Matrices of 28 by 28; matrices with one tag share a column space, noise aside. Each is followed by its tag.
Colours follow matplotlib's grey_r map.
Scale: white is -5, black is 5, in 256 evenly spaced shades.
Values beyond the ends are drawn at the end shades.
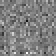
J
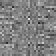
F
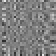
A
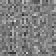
J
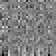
A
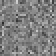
J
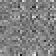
A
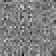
A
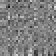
A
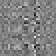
F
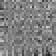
A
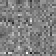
J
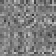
J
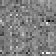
J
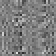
J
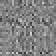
J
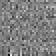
A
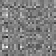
F
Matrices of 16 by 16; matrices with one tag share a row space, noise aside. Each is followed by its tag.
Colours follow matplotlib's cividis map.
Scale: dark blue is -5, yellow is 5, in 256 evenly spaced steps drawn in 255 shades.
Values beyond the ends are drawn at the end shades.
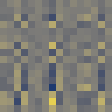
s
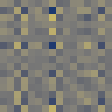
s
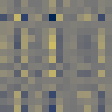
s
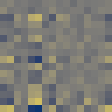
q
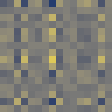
s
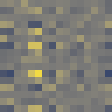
q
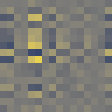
q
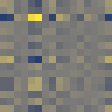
q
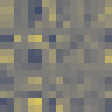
q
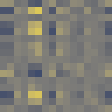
q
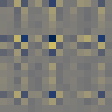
s
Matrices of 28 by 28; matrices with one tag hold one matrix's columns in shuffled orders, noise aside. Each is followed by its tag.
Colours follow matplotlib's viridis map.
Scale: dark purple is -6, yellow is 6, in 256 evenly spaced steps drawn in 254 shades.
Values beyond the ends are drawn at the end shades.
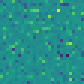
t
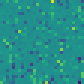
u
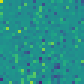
u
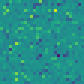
t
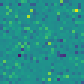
t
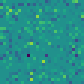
t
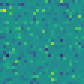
t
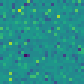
t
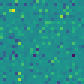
t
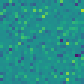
t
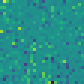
u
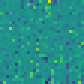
u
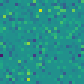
t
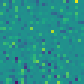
u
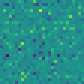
t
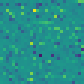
t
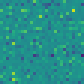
t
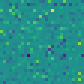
t
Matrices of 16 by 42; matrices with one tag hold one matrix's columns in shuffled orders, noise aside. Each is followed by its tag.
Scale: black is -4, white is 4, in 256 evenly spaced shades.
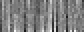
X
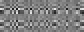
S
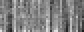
X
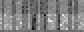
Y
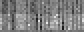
Y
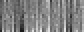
X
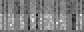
Y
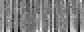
X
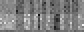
Y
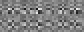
S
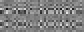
S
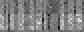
Y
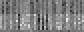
Y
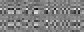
S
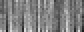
X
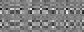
S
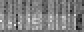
Y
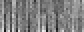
X
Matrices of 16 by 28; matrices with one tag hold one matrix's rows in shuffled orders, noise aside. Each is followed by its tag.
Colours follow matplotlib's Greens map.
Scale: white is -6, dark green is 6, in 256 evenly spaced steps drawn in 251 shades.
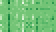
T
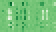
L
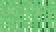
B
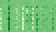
T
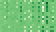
B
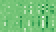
B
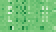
L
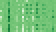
T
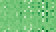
B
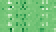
L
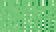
B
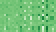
B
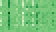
T
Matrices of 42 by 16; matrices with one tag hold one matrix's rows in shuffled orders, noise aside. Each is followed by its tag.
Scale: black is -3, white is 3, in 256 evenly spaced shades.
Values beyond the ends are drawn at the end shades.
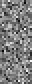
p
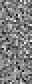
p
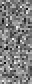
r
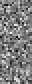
r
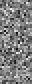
r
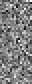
p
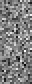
p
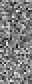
r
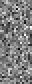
p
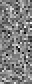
p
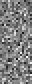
p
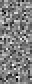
r
